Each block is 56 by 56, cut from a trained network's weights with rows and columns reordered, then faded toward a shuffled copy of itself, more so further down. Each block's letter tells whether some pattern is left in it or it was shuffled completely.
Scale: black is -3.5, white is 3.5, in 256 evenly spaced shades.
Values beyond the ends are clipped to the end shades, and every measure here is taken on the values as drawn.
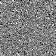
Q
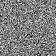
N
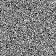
N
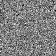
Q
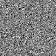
Q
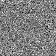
N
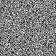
Q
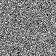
N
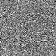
Q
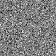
Q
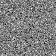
N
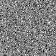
Q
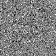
Q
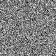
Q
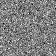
N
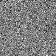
Q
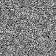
Q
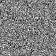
Q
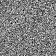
N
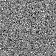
N
